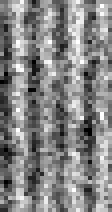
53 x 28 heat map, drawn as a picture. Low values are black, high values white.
No row or column stands out. On average the colour sits 50% of the way up the scale. Streaks run downward. Stripes running up and down repeat 4 times from left to right.
